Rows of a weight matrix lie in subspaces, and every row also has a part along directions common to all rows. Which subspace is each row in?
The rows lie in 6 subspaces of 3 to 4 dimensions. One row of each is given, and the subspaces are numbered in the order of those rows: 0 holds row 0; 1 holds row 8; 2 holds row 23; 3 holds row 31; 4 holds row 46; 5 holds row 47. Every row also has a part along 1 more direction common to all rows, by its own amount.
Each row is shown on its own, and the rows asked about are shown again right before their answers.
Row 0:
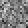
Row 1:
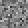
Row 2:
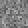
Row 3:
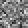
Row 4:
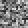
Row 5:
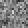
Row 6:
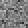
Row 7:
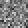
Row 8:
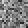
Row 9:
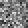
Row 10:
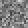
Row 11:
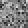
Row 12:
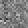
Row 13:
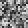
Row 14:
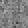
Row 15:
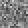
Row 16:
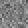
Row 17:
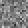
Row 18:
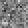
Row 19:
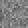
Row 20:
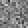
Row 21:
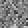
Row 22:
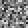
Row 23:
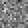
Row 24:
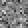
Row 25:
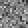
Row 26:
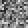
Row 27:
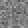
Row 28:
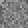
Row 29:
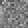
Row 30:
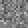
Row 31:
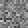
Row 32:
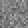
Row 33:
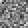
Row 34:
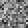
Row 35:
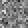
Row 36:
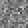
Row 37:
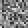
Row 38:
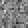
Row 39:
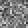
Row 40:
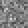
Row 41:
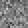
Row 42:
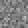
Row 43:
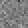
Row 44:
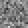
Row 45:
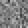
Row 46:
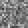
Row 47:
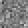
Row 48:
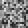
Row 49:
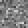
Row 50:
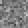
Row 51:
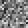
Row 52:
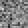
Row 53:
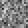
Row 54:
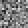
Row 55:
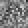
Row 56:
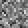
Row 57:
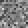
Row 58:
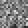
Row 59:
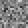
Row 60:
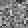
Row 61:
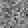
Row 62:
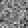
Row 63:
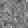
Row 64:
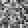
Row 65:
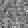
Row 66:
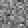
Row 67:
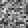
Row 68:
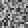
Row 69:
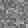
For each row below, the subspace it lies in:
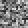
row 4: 0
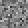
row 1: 2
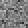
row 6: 1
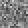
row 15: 4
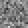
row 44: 4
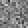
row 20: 3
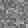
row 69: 1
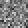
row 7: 3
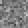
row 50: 2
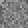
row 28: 5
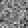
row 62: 5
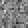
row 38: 3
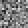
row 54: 0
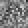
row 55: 2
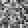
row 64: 3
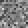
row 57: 5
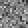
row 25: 0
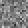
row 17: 2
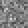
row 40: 4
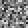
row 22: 2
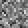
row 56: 4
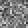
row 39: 0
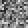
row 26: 0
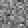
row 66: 1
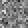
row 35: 4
